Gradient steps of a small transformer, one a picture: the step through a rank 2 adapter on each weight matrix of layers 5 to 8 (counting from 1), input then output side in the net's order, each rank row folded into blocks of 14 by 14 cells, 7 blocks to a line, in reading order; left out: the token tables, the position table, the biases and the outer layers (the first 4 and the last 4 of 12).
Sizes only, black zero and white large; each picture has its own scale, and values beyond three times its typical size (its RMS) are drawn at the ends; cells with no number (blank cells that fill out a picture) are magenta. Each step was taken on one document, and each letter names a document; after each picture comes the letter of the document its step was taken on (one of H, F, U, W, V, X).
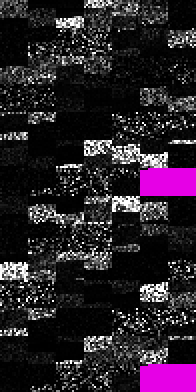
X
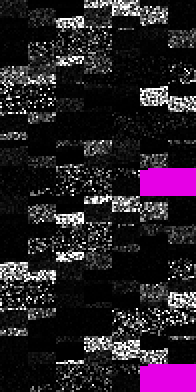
X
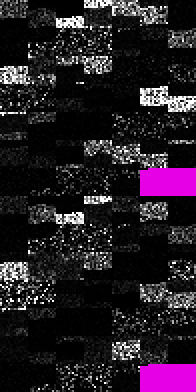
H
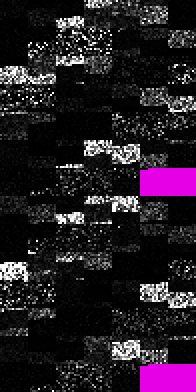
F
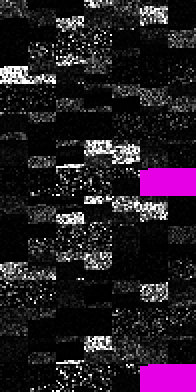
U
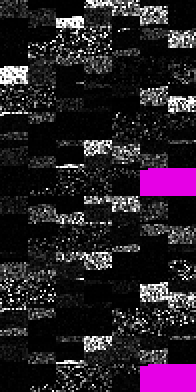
H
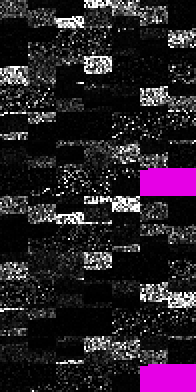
X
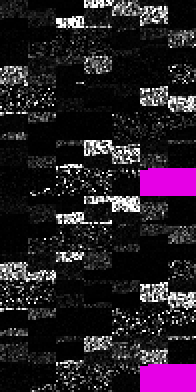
H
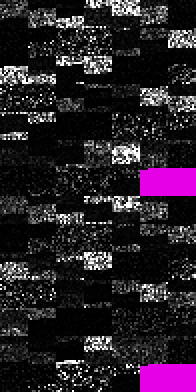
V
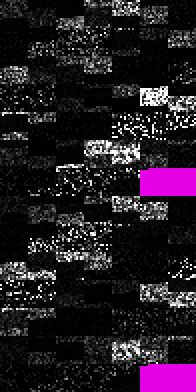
V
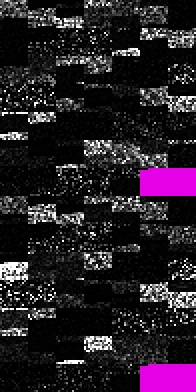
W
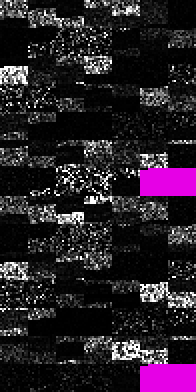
W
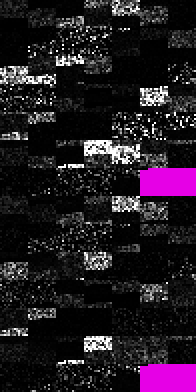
W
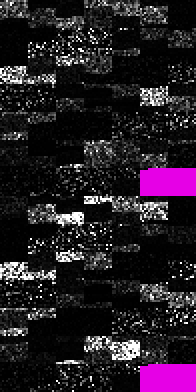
X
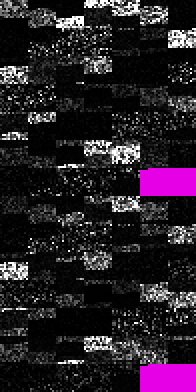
V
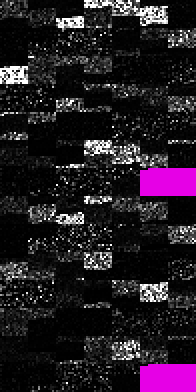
U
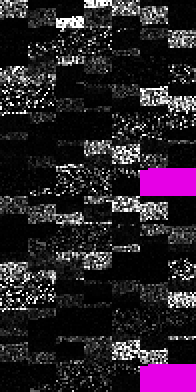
X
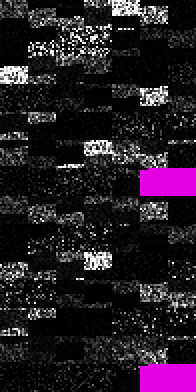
V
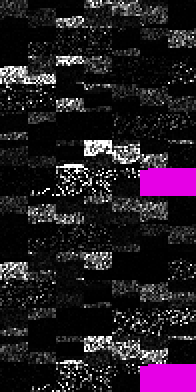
H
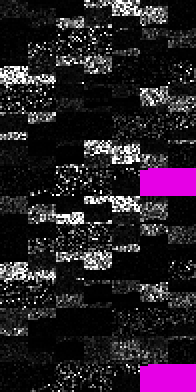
U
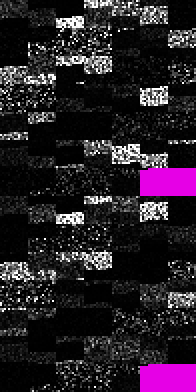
H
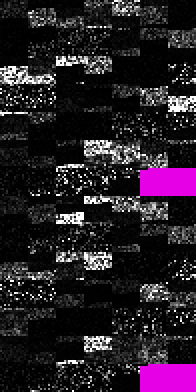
W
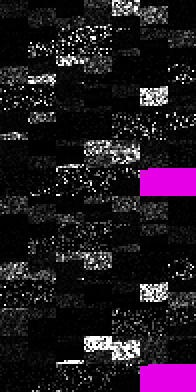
W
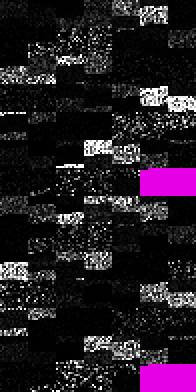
U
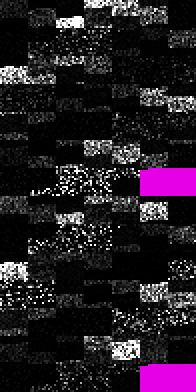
H
